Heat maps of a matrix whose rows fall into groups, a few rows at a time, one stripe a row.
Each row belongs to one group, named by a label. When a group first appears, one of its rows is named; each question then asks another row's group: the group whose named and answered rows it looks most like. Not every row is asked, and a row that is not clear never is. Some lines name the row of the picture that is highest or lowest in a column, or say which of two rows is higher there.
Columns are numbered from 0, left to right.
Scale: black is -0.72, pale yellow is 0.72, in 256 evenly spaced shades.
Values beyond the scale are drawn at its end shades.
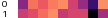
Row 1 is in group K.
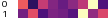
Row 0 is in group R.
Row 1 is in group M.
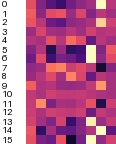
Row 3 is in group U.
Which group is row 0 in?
R
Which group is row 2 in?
R
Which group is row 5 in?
M
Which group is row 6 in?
M
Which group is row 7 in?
K
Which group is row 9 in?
R
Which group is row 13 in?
M
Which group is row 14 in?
R
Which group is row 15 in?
M
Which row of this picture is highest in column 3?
7
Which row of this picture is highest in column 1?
11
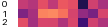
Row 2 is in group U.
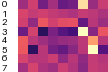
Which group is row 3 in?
M
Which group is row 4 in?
R
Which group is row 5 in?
R
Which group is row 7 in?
U
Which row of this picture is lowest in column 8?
5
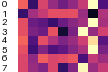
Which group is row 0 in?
R
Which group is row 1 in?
K
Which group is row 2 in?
R
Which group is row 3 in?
M
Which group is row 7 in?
M
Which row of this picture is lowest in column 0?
1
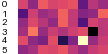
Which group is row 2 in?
U
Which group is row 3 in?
K
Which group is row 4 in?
M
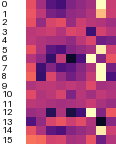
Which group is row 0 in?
R
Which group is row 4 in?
K
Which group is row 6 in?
M
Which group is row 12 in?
M
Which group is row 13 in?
K
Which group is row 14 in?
R
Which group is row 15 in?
K
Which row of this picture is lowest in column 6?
3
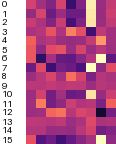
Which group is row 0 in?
M
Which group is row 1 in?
M
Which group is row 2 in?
M
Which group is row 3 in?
U
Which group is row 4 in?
R
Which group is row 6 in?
R
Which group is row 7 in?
M
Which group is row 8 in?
U
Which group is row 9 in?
U
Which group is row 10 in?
M
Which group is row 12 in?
K
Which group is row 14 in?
K
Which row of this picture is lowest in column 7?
12
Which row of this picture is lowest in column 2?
7
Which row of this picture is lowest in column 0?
7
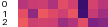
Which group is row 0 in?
U
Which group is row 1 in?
U
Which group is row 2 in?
K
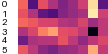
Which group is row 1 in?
R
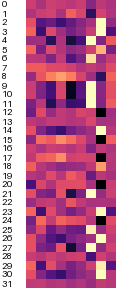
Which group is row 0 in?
U
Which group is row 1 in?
U
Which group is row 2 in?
R
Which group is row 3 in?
R
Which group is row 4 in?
M
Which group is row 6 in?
M
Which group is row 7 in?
K
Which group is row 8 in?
K
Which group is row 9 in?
M
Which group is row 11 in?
M
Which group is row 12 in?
K
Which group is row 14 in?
R
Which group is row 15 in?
K
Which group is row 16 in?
U
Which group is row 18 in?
R
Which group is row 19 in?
U
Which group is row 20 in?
K
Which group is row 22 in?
U
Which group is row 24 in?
K
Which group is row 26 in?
R
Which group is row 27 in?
M
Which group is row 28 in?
U
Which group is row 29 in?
R
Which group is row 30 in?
R
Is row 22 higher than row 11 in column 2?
Yes
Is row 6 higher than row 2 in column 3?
Yes
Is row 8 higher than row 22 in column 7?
No
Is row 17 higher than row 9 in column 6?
No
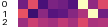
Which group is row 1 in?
R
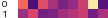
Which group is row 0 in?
R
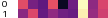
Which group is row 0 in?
M
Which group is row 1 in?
M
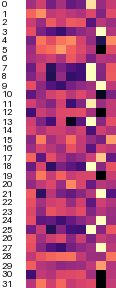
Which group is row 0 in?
M
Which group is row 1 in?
K
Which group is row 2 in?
U
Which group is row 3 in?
R
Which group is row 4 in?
K
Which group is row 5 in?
K
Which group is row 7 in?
M
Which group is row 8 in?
M
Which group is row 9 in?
R
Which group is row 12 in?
K
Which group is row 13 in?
M
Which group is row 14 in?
U
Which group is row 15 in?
K
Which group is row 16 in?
U
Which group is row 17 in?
R
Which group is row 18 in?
M
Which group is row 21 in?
R
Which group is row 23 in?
U
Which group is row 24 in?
R
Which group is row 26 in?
U
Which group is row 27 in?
R
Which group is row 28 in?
K
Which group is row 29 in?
R
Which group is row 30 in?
K
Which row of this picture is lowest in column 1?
21
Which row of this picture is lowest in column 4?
13
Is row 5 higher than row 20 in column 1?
Yes
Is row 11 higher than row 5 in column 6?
Yes
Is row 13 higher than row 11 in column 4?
No
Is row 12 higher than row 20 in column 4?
No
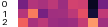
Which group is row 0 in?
K
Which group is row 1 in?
K
